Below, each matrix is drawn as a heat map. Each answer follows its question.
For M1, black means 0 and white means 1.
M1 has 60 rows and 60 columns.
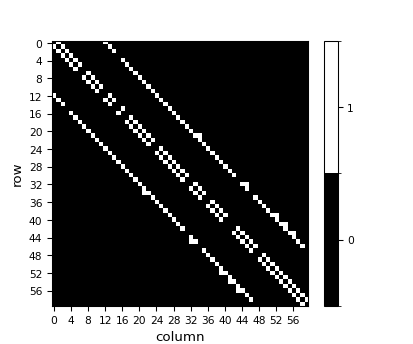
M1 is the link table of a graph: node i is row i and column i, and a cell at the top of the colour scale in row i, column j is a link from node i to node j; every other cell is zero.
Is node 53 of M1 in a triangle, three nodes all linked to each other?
yes
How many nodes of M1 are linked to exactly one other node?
1
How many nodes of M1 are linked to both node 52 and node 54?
1
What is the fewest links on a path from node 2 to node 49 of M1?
5
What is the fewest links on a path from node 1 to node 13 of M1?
1
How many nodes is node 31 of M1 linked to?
2
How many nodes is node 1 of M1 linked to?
3
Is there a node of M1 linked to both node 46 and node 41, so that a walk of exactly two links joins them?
no
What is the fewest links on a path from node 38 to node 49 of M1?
2
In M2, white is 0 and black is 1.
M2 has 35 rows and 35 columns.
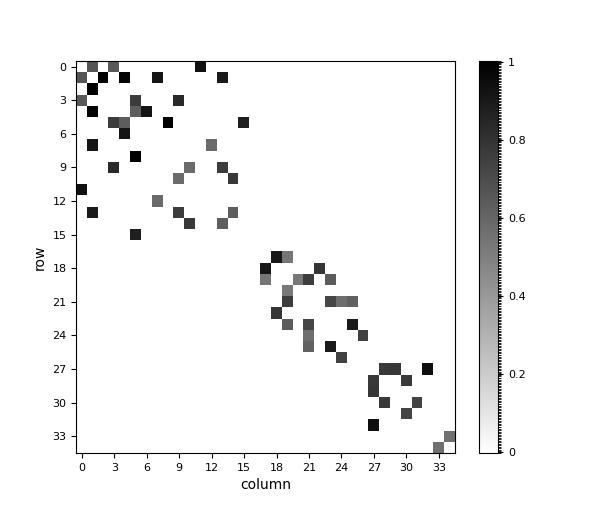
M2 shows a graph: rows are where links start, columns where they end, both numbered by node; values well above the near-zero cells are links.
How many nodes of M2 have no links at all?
1
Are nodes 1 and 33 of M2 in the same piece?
no
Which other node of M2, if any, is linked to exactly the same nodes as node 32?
node 29
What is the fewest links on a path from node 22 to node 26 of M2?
6
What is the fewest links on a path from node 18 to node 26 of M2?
5
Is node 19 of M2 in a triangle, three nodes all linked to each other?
yes
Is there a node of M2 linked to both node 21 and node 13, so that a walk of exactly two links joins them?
no
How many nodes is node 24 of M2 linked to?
2
